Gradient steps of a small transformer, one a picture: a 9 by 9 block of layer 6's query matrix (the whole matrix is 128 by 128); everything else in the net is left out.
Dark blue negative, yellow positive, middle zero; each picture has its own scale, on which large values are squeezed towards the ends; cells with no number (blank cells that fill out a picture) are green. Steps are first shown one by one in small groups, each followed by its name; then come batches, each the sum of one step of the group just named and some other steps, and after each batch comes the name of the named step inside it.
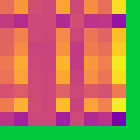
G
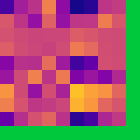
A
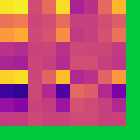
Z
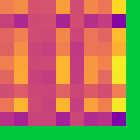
G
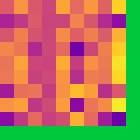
G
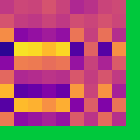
A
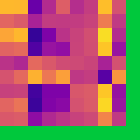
Z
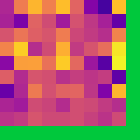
Z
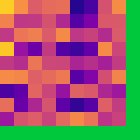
Z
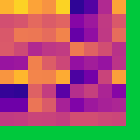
Z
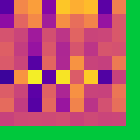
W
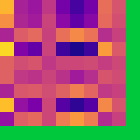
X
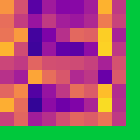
X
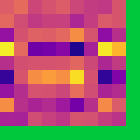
X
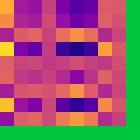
X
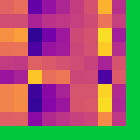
W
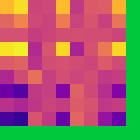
W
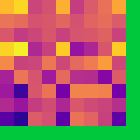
W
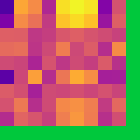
W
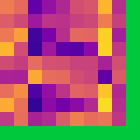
X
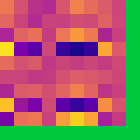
X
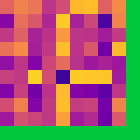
W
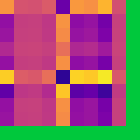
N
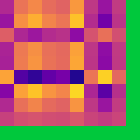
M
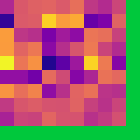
M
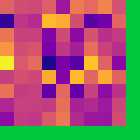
N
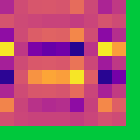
M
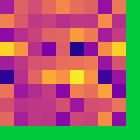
N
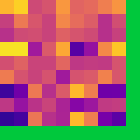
N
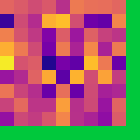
N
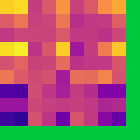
N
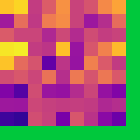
N
